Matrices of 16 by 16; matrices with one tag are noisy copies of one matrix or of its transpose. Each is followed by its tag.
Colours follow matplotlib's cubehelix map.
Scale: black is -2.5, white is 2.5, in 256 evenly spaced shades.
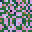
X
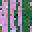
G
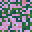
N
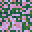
N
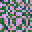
X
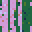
G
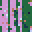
G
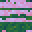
G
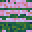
G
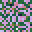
X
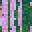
G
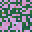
N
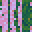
G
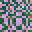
X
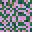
X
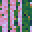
G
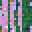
G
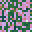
N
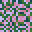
X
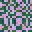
X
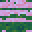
G
